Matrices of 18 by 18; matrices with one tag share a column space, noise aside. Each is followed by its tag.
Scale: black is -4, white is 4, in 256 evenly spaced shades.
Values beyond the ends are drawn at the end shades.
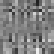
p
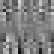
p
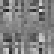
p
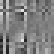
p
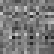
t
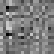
t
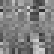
p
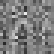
t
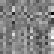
t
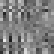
p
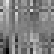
p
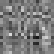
t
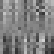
p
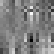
p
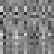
t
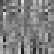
p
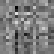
t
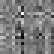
t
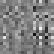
t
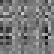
t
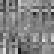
p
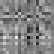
t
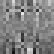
p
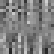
p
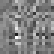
t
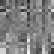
p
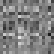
t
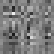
t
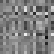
t
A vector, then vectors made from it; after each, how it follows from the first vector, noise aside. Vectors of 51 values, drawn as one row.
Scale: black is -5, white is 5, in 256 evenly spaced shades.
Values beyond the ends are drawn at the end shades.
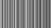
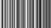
scaled up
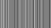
partly zeroed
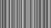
wrapped around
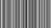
wrapped around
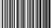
scaled up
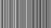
partly zeroed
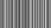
wrapped around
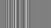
partly zeroed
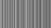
shrunk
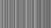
shrunk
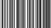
scaled up
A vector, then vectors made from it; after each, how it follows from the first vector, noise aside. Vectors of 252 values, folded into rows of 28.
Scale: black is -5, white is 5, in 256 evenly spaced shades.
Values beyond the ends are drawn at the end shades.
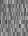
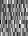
scaled up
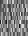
scaled up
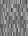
wrapped around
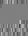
partly zeroed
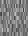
wrapped around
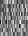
scaled up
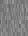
shrunk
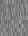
shrunk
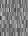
wrapped around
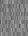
shrunk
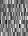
scaled up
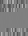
partly zeroed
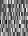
scaled up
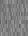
shrunk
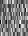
scaled up
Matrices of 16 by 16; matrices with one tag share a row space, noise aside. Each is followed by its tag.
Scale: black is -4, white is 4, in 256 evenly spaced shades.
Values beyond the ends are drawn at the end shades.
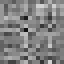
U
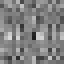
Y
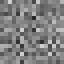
Y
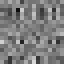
Y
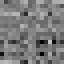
U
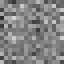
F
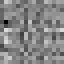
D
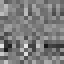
D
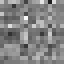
U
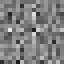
Y
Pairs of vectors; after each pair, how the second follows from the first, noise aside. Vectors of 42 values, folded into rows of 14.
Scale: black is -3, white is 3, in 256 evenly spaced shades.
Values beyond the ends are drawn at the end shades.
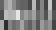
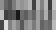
negated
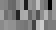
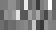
negated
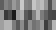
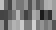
reversed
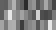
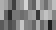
negated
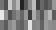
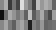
negated
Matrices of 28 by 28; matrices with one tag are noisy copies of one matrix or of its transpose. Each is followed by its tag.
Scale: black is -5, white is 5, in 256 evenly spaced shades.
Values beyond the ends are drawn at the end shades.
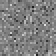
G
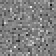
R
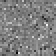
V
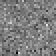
V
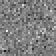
R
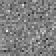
R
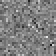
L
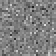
G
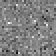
V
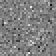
R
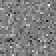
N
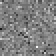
L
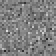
R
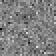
L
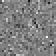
L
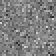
V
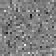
G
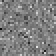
L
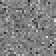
L
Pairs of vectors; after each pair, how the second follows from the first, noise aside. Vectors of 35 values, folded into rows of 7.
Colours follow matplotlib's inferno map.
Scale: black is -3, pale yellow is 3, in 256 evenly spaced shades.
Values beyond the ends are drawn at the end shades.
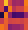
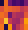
wrapped around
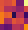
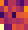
reversed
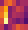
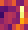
reversed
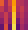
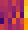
wrapped around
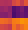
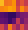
reversed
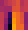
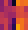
wrapped around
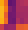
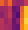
reversed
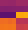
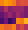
wrapped around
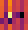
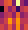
wrapped around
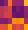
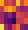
reversed
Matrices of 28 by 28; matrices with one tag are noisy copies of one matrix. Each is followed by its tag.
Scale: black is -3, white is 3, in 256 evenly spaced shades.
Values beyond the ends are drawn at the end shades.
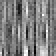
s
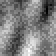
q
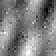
q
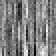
s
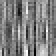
s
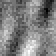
q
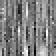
s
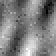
q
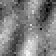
q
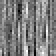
s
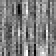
s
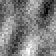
q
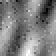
q
